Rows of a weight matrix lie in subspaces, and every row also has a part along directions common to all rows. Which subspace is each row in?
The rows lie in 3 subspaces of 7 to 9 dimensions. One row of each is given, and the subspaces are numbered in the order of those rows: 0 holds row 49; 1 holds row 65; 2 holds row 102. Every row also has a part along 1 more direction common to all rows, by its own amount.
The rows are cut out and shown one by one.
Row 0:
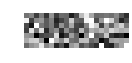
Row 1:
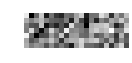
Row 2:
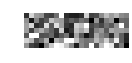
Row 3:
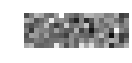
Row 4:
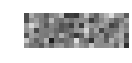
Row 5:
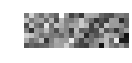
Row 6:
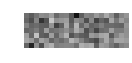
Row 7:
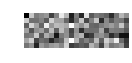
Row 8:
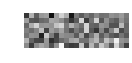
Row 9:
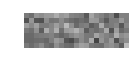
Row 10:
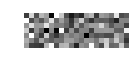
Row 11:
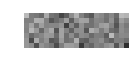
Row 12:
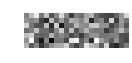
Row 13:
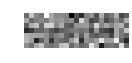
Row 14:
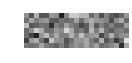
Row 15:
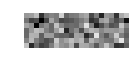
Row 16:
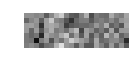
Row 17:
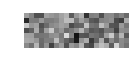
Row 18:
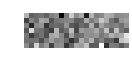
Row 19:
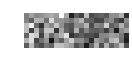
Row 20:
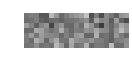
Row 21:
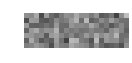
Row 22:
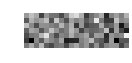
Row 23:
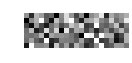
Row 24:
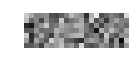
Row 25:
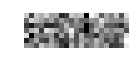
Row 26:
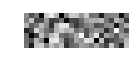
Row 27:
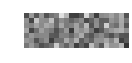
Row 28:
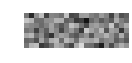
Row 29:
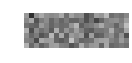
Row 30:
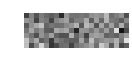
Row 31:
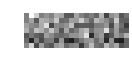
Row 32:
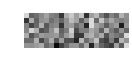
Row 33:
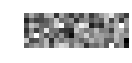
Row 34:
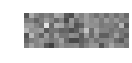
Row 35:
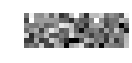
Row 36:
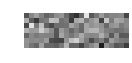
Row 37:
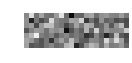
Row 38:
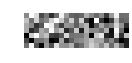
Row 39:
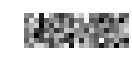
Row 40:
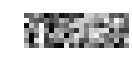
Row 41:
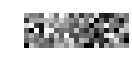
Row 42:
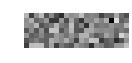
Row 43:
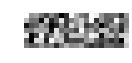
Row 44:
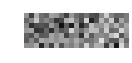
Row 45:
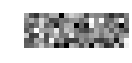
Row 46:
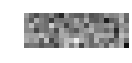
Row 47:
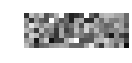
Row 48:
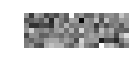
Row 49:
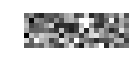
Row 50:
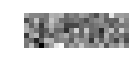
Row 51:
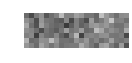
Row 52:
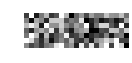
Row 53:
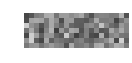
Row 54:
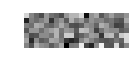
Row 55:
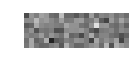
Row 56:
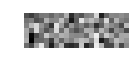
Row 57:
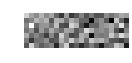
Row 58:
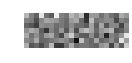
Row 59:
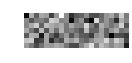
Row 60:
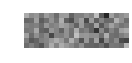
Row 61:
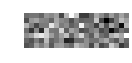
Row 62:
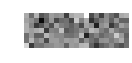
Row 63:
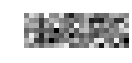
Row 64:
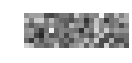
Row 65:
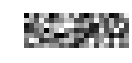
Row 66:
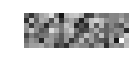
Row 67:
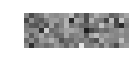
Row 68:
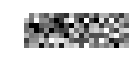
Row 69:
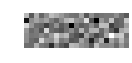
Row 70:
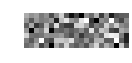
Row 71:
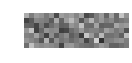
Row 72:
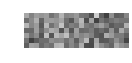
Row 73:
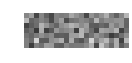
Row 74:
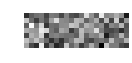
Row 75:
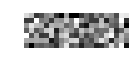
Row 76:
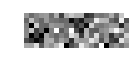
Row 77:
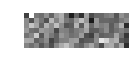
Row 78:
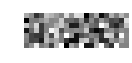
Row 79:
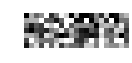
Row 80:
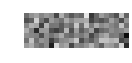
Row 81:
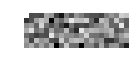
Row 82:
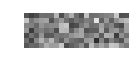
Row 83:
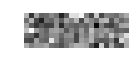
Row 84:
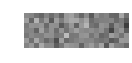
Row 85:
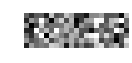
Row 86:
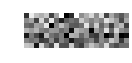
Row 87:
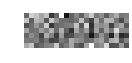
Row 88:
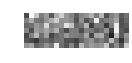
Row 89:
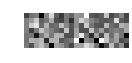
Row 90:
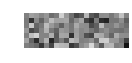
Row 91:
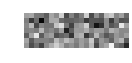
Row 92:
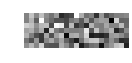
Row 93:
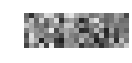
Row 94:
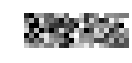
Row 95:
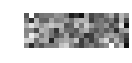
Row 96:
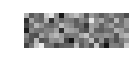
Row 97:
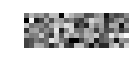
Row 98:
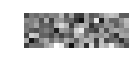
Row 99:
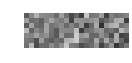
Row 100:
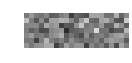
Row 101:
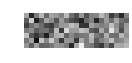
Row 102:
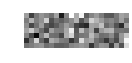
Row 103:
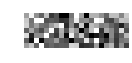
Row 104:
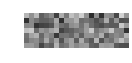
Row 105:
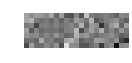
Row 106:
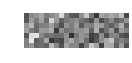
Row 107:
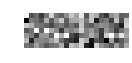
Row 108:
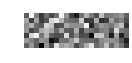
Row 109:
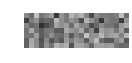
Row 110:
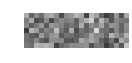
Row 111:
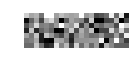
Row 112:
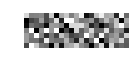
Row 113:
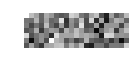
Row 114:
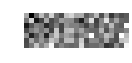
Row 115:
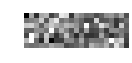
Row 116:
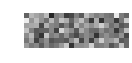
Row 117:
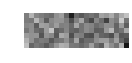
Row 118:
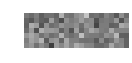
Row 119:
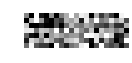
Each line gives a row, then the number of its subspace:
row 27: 2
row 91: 2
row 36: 1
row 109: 2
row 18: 1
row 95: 0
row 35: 0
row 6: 0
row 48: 2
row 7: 1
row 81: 0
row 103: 0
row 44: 1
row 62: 2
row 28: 0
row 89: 2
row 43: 1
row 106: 1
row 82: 2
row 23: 2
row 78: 1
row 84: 0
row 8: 1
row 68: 1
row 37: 2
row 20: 2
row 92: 0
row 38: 0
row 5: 1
